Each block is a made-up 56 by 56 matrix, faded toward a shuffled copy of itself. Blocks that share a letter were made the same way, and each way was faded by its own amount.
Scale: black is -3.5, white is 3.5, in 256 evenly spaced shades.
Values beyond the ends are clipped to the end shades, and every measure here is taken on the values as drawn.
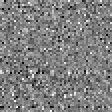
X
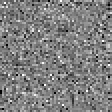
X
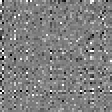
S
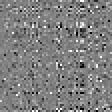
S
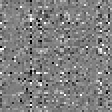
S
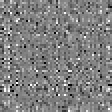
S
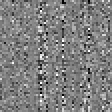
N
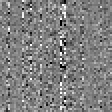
N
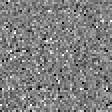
X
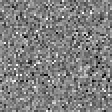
X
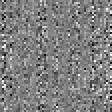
N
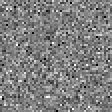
X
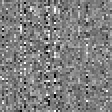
N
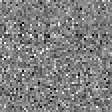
X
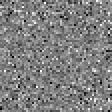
X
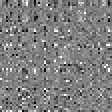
S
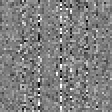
N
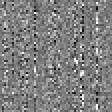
N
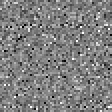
X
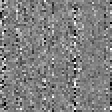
N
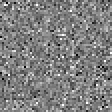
X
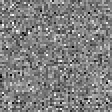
X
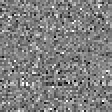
X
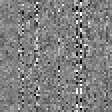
N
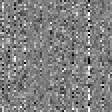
N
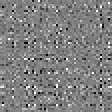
S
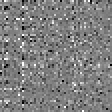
S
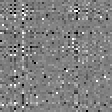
S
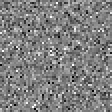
X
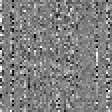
N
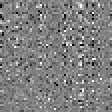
S
